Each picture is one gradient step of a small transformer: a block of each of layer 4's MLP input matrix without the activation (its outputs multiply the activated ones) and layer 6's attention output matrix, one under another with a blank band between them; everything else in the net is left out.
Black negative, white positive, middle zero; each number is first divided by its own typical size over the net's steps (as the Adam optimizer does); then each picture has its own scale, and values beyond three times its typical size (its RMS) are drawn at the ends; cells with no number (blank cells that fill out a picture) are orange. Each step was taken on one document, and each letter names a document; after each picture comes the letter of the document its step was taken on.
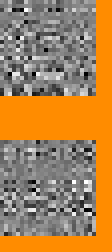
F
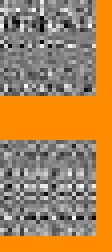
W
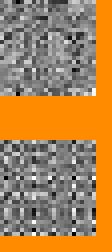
F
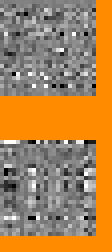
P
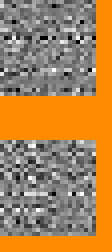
F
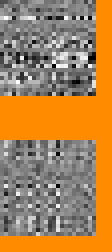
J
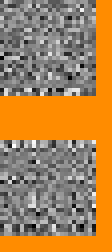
F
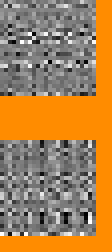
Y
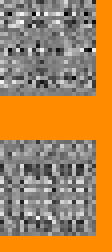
W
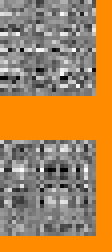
W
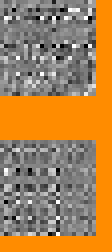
J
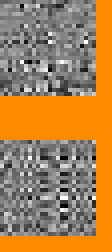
Y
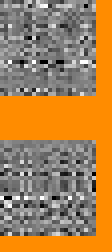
Y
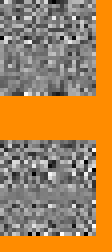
F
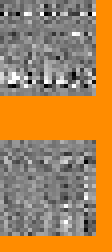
P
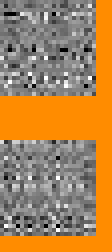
P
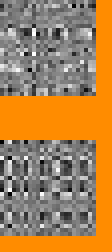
Y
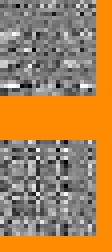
Y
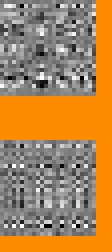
W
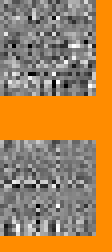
J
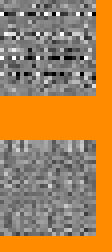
P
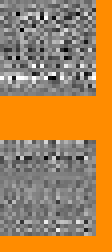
P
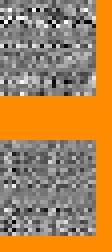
J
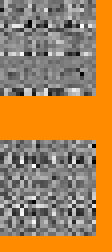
F
